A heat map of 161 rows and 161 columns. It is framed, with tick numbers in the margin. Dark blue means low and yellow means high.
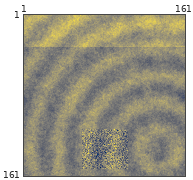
Overall the values sit about 60% of the way up the scale. The top part is higher, up to a seam about 20% of the way down. Neither half mirrors the other. Rings spread out from the bottom right. Values change most from cell to cell in the bottom middle. The values follow a bell shape. An odd patch, rougher than its surroundings, sits in the bottom middle.
